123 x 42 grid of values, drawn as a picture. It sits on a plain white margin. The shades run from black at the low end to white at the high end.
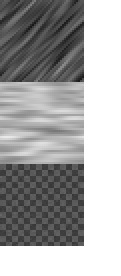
It is made of 3 by 1 panels. Panel 1,1: low, slanting up to the right. Panel 2,1: high, streaked across. Panel 3,1: low, checkered.
